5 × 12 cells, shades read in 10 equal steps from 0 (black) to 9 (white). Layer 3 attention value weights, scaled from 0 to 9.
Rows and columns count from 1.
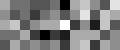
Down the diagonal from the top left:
6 3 3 2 4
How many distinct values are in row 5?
6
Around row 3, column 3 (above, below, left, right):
4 6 7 5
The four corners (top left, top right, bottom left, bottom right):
6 8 3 5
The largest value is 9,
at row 3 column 7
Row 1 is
6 4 4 3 3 4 0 6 7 5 3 8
